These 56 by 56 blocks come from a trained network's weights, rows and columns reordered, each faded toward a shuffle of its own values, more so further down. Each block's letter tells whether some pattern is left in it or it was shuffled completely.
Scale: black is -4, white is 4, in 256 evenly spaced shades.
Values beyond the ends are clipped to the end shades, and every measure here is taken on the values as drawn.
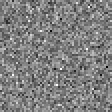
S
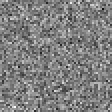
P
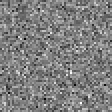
S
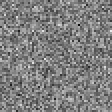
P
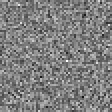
S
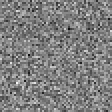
P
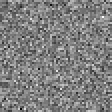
S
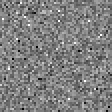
P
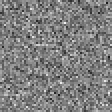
S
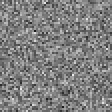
P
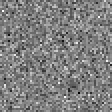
P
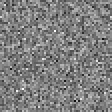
S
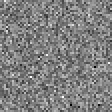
P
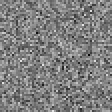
S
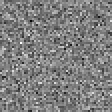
P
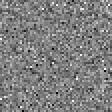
P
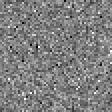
S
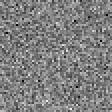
S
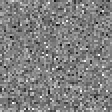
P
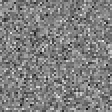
S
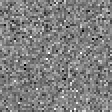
P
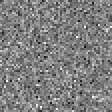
S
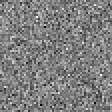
S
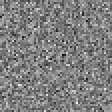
S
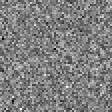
P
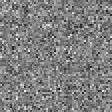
P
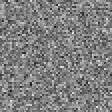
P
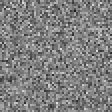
S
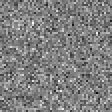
P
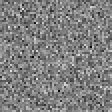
P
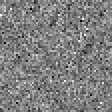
S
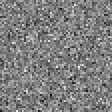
S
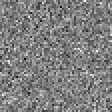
S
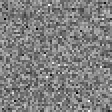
P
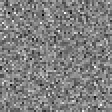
S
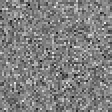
S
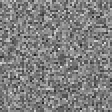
S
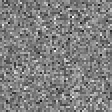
S
